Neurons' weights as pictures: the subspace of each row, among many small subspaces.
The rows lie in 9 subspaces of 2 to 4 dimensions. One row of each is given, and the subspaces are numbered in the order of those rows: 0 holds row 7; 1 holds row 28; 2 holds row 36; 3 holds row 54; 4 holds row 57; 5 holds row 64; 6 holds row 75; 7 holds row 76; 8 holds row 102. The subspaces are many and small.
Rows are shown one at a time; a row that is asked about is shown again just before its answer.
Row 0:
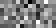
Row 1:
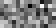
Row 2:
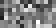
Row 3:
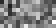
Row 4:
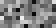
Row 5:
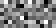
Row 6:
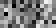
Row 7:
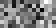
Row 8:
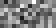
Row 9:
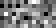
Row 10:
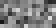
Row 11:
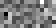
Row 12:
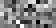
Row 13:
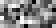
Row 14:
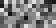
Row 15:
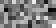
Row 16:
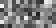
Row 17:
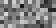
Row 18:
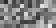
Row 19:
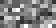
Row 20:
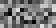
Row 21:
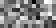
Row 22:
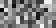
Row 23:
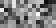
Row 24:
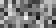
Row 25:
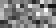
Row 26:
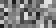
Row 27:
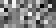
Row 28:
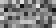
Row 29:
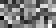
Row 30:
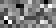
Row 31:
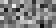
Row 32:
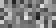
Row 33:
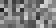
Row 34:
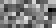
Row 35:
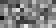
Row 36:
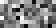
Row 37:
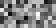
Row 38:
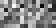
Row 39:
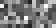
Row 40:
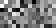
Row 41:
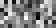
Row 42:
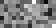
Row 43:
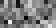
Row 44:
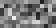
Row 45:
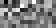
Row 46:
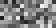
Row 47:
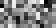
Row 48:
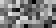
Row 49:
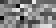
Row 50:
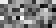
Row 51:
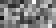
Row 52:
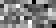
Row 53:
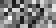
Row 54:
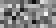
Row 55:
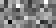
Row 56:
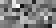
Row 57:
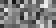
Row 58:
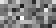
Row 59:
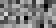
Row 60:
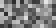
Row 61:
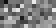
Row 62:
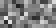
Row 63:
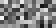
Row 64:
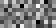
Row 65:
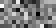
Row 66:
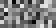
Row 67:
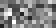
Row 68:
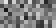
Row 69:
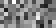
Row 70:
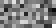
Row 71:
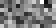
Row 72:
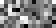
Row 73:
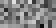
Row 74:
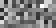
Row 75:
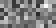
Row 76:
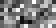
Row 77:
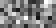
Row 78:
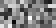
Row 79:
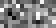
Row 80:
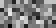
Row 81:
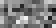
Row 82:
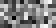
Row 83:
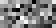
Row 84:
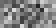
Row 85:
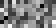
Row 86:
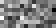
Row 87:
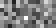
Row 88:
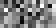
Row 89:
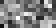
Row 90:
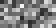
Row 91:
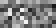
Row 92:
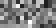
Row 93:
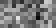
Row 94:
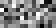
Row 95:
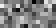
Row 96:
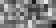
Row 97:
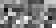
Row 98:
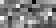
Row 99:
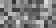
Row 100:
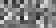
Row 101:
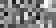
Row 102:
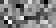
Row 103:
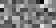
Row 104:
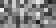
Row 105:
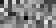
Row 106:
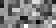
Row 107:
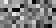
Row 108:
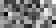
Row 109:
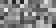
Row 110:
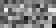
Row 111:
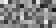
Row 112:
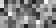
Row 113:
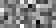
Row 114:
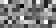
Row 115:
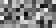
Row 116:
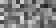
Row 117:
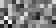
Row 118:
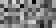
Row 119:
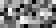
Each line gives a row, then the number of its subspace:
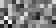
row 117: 8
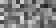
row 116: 1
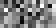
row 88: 0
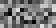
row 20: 3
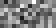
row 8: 5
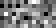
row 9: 3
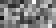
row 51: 3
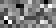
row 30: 8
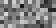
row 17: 6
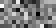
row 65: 5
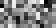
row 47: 0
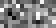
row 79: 3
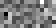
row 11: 0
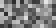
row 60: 3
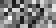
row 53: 0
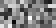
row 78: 3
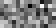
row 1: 3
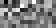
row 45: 5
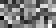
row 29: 8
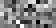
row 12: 5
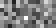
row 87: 3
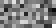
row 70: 1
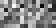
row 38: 0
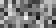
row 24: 2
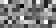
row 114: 8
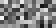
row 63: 2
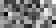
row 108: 0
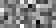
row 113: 5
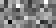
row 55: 8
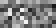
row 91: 3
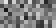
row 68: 5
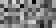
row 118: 4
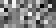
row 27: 0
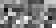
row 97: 1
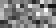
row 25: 3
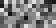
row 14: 7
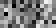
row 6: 0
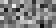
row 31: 2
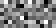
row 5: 8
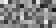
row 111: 8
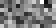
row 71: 0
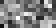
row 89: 0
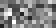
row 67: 3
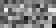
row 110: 1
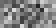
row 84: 0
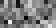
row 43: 8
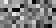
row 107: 5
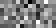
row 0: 5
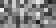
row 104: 0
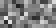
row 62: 8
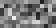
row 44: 3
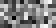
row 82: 3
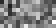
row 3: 2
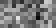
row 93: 0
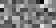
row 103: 0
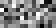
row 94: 7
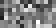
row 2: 5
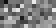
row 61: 5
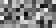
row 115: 2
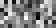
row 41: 2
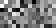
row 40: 5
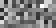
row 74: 2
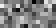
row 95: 0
